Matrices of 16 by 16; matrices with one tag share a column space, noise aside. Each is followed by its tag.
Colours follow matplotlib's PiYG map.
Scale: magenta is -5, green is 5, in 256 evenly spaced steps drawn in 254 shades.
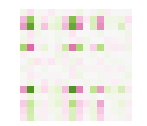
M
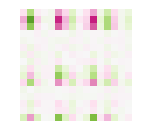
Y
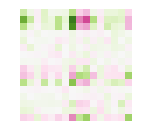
Y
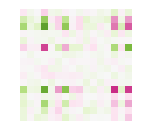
M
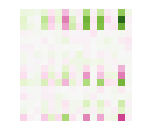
Y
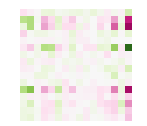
M
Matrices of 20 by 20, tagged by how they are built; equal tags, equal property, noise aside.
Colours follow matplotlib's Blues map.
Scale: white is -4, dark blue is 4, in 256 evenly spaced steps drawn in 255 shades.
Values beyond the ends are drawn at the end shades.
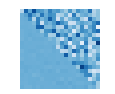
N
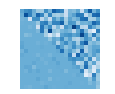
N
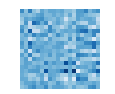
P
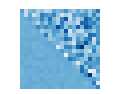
N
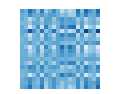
P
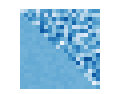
N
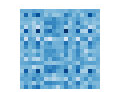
P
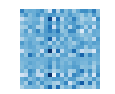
P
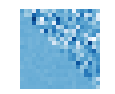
N
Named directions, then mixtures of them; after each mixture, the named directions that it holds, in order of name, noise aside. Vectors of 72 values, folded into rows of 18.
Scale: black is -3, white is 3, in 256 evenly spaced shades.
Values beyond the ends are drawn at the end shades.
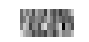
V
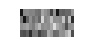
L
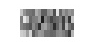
L, V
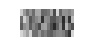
L, V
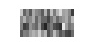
L, V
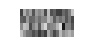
L, V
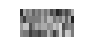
L, V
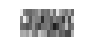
L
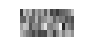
L, V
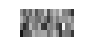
V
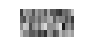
L, V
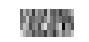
V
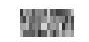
L, V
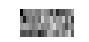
L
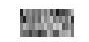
L, V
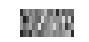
L, V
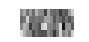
V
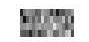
L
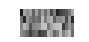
L, V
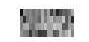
L, V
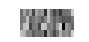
V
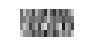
V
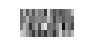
V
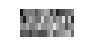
L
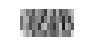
L, V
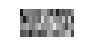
L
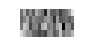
V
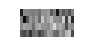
L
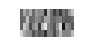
V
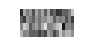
L, V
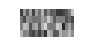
L, V
